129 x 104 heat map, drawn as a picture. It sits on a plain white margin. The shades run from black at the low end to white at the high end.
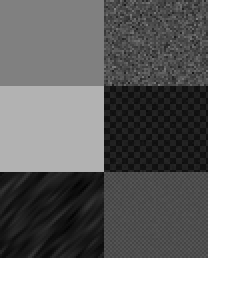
The table splits into 3 rows of 2 panels. Panel 1,1: middling, flat. Panel 1,2: low, fine-grained. Panel 2,1: high, flat. Panel 2,2: very low, checkered, faint in contrast. Panel 3,1: very low, slanting up to the right, faint in contrast. Panel 3,2: low, checkered, faint in contrast.
